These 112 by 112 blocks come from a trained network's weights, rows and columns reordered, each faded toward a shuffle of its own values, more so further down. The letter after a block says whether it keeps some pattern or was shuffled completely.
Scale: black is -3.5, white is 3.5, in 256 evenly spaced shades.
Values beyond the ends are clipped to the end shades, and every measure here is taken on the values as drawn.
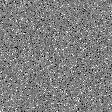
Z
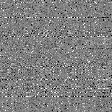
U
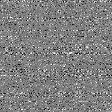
U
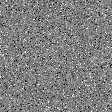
Z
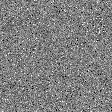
Z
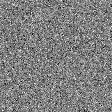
Z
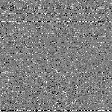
U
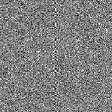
U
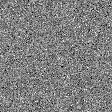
Z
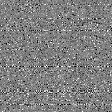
U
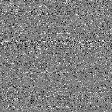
U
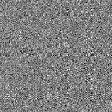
U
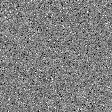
Z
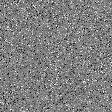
Z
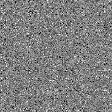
U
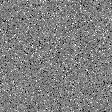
Z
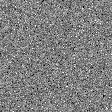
Z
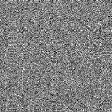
U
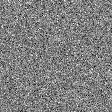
Z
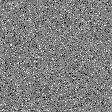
Z
